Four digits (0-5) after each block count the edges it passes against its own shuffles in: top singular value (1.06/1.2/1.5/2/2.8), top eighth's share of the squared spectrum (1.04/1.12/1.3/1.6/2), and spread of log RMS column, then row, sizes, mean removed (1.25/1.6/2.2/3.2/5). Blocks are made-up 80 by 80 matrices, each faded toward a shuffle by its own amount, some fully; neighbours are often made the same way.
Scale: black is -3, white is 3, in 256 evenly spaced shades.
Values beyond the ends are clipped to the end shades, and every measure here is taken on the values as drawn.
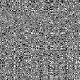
4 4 2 2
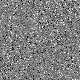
1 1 0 0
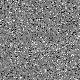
2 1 0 0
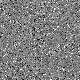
0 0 0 0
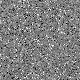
1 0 0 0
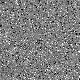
0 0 0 0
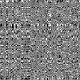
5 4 3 3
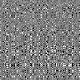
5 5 3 3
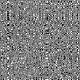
4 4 3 2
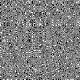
4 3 2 2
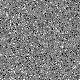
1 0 0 0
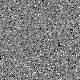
0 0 0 0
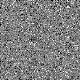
3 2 1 1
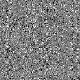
3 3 2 1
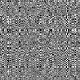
5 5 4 3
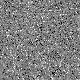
1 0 0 0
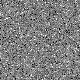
2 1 0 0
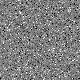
0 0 0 0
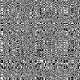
5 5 3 3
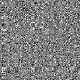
4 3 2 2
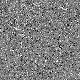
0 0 0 0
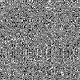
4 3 2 1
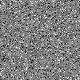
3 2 0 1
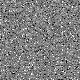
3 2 0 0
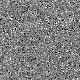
3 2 1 1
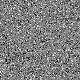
2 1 0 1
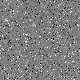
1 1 0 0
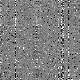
4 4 3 1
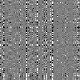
5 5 4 2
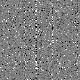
3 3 2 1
